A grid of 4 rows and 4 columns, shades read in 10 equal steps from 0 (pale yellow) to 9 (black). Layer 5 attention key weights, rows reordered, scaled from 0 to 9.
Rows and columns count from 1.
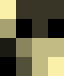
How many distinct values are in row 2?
3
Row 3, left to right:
8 4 2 2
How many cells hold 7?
4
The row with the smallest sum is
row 3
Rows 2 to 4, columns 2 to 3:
9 7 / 4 2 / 6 2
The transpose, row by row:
0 3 8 9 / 7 9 4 6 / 7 7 2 2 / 7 9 2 0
